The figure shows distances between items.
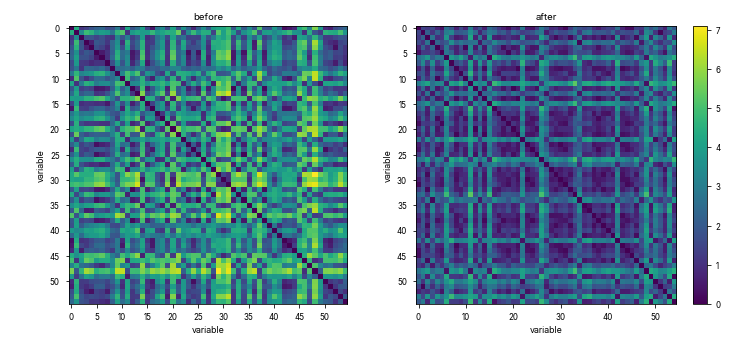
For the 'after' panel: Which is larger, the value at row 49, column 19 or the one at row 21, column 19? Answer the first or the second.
the first
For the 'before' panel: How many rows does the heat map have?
55
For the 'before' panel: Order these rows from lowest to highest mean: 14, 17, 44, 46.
44, 17, 14, 46
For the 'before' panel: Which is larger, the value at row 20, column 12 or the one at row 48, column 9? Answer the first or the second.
the second
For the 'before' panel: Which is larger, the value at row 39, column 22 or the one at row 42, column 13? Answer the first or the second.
the first
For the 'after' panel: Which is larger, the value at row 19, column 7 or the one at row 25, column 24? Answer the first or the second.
the first
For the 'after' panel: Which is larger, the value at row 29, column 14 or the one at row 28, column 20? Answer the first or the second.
the second
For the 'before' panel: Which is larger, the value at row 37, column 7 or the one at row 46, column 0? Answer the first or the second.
the second
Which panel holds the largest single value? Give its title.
before
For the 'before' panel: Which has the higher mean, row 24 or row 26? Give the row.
26
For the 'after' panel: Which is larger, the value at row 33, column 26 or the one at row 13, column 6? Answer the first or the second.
the first
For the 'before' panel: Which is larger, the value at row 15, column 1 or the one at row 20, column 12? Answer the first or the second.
the second
